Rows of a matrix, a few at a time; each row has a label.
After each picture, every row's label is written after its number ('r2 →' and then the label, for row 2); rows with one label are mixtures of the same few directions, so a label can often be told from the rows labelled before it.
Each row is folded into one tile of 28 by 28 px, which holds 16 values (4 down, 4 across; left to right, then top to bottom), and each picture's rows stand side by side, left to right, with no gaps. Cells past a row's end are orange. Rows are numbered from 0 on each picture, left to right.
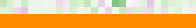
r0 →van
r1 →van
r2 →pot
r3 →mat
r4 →pot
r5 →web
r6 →van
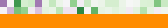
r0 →mat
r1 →web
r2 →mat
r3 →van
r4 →mat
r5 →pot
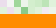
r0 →mat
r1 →pot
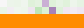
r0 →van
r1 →mat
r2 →van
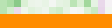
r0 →pot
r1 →web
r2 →pot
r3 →mat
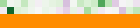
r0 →van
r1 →web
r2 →web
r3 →pot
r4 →van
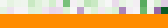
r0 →van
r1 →van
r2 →web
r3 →pot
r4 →van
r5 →mat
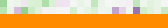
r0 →mat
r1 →pot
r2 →pot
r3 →web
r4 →web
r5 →web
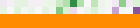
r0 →pot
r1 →pot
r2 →pot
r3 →web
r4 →web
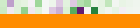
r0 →web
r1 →web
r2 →mat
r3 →van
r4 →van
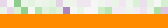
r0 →mat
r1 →van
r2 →van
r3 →van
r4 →web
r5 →mat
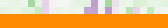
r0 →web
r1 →mat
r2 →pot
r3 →web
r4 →mat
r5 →van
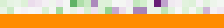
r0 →van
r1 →pot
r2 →pot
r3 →web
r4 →web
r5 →pot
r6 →pot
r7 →van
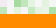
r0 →pot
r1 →web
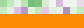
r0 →van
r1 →pot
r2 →van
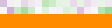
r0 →van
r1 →pot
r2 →mat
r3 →van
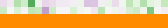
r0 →pot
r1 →mat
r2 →pot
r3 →pot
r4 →mat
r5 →van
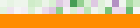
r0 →van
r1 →van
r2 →pot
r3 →web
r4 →mat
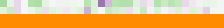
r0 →mat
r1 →pot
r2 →van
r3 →pot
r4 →pot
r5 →pot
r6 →pot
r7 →van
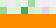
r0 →web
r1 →mat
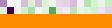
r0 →van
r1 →web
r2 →pot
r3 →van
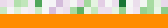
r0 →pot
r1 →web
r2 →van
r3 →mat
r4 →web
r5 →web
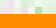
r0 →web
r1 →van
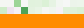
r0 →mat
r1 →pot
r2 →van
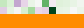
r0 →pot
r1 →mat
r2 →pot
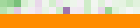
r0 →pot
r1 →web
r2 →van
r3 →mat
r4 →pot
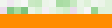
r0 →van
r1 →pot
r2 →pot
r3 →van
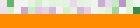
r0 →web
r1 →van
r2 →mat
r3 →pot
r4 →web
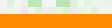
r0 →web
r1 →pot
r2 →pot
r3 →van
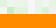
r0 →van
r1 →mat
